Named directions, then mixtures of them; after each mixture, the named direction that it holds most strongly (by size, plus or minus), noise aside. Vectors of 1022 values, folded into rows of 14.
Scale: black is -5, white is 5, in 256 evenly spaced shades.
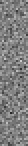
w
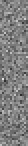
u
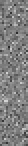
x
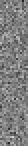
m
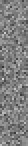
u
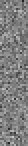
m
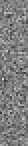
u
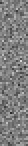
w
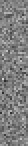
u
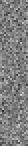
u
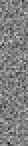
w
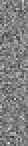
m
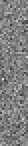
u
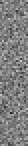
w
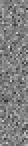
x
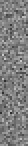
w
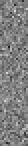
x
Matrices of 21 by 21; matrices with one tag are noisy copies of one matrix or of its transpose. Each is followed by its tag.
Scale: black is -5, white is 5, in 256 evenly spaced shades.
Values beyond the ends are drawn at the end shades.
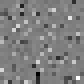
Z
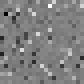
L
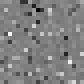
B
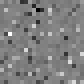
B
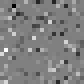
L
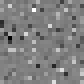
B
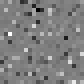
B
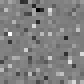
B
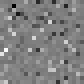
L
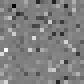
L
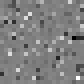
Z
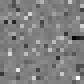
Z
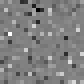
B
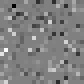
L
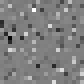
B
